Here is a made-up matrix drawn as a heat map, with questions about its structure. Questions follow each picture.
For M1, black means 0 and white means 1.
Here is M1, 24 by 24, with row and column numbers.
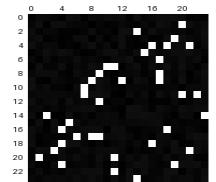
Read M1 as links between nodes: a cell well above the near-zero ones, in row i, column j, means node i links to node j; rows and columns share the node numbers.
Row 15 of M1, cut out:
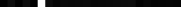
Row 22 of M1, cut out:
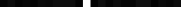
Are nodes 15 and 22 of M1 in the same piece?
no
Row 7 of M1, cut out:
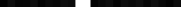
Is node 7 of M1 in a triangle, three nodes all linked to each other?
no
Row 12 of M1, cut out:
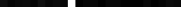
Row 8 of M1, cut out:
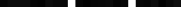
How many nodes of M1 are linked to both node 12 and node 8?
1
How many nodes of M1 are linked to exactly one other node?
10
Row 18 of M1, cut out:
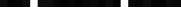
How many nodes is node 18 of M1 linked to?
2
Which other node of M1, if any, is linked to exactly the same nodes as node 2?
node 23
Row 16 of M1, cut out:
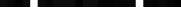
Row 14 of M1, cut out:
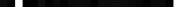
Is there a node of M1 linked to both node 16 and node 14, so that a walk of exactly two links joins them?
no
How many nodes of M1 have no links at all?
2
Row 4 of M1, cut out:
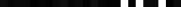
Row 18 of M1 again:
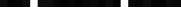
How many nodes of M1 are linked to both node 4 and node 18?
1
